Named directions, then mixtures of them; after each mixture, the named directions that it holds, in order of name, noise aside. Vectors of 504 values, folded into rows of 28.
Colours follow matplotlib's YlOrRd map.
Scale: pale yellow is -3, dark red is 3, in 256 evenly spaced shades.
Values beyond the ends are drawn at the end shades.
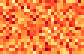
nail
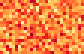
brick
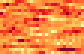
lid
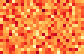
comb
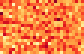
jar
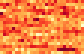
jar, lid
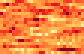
lid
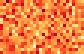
comb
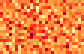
brick, nail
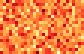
comb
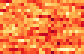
comb, lid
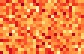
brick, comb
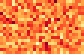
jar, nail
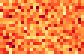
brick, jar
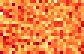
jar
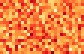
brick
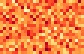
nail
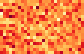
brick, jar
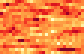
lid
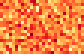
brick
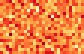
brick, comb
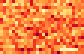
comb, lid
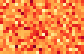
brick, comb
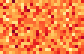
comb, nail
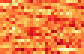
lid, nail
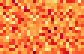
nail
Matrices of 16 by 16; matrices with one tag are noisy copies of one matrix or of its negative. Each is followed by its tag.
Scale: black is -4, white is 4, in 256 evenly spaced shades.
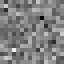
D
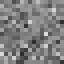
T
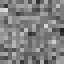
D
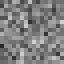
T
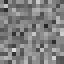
D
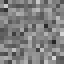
D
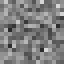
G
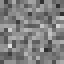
G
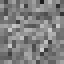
G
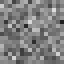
T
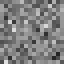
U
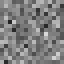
U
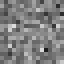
G
